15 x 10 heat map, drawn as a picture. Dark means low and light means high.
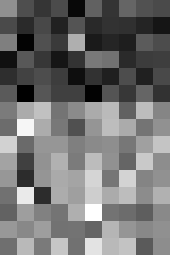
A horizontal seam about 40% of the way down splits the table, and the bottom part is higher. The texture is fine-grained noise. The bottom middle is the ninth with the highest average.
